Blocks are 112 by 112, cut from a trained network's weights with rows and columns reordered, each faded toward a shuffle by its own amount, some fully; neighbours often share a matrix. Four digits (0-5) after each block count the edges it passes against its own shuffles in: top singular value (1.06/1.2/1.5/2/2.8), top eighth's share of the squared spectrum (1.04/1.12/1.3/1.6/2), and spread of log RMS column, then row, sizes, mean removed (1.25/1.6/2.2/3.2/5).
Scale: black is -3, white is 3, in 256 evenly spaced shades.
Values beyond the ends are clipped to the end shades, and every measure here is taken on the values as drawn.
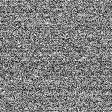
3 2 0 0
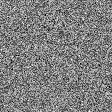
1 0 0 0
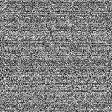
4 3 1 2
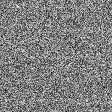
1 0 0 0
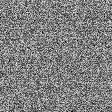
2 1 0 0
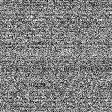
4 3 0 1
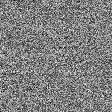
0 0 0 0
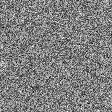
0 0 0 0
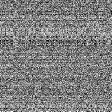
4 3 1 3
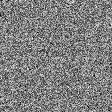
2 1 0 0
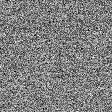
1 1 0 0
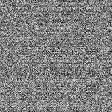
4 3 0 1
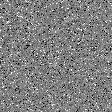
0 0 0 0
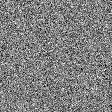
0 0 0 0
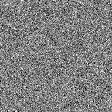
1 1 0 0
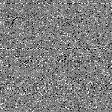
4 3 0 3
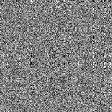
4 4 2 2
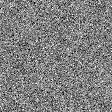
0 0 0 0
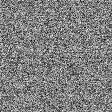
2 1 0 0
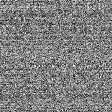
3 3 0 1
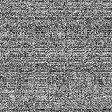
4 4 1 2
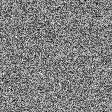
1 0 0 0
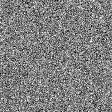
1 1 0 0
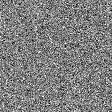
1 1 0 0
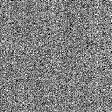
2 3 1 1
